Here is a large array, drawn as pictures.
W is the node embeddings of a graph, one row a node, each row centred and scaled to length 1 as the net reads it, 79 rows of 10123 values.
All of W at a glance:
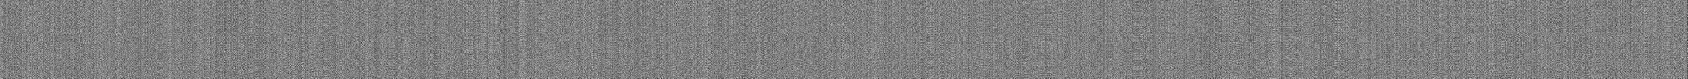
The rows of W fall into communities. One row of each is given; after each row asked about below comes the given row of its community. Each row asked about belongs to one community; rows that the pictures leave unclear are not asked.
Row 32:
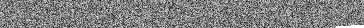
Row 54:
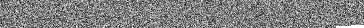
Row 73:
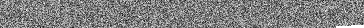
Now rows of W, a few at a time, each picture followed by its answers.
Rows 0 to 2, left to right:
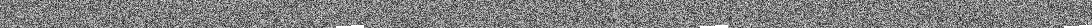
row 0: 32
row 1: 54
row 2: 54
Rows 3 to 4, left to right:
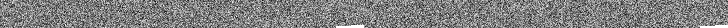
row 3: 73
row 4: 54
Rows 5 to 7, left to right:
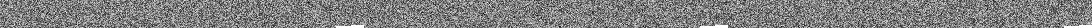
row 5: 54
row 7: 54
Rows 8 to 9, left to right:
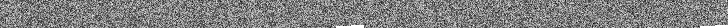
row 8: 54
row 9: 73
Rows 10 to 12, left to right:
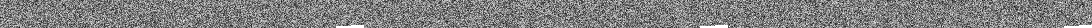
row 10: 32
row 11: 54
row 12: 73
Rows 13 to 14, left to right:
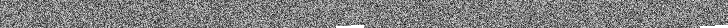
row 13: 73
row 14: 54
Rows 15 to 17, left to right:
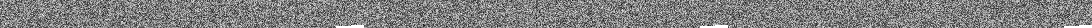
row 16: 32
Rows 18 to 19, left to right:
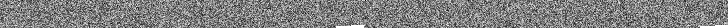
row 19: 54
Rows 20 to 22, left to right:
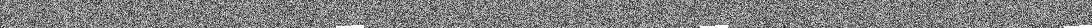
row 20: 73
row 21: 54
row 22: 54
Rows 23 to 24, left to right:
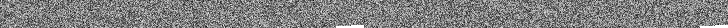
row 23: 73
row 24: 73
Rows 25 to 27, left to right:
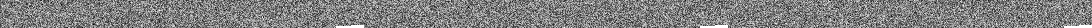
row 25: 73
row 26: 54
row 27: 73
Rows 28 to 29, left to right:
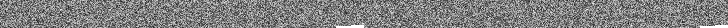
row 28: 54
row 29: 54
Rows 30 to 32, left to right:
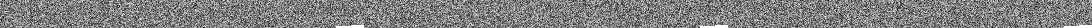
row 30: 54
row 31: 54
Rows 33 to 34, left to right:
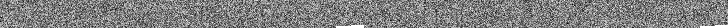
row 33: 54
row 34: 73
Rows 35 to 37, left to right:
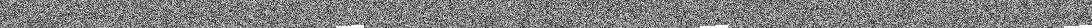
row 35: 54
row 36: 73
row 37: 32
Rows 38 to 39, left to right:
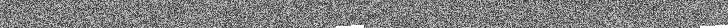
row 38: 32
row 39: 73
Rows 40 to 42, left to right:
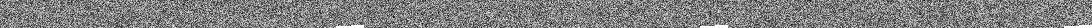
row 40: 73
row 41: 32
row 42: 54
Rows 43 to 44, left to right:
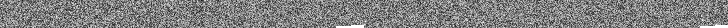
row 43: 54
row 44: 32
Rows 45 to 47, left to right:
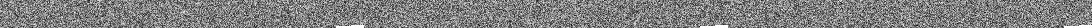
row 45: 54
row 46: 32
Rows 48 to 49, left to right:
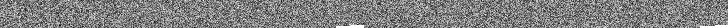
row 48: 32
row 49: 54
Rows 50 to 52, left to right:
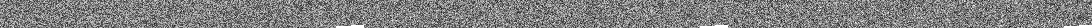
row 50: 32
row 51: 32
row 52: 32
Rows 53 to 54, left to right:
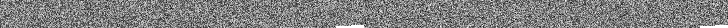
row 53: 73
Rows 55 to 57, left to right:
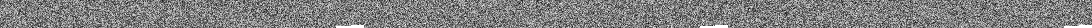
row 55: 73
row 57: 32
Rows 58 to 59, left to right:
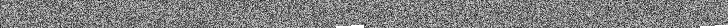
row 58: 73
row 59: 73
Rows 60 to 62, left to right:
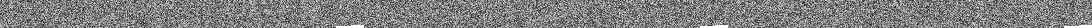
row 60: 54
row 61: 32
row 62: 54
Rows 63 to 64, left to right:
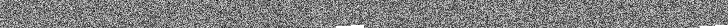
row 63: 32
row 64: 32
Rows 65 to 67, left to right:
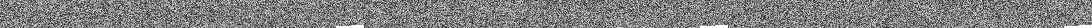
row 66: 73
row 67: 73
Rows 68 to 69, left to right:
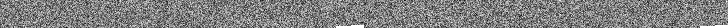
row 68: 73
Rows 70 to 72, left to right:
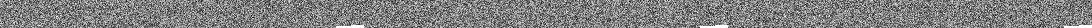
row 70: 32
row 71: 54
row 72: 54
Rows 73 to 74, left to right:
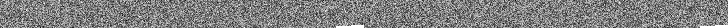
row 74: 54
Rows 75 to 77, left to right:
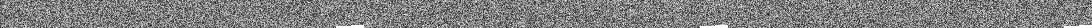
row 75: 73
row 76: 54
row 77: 32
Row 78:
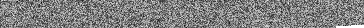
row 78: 73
